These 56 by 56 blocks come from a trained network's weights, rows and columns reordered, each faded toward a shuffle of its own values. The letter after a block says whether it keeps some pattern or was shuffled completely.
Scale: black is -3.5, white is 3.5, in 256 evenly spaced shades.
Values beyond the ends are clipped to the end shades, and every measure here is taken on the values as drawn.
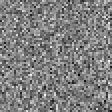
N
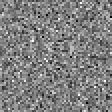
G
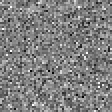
G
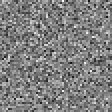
N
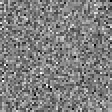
G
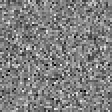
N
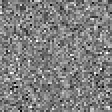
G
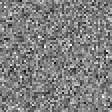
G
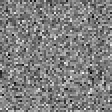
N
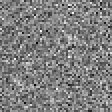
N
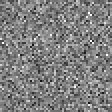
N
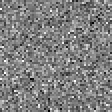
G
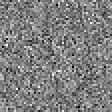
N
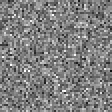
G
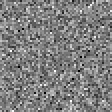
G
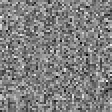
N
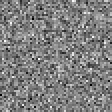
G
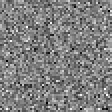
N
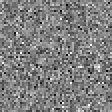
N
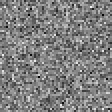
G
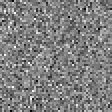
N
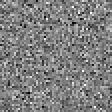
N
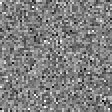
G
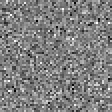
N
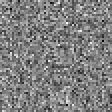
N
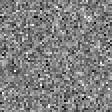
G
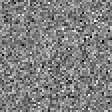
G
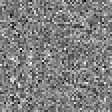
N
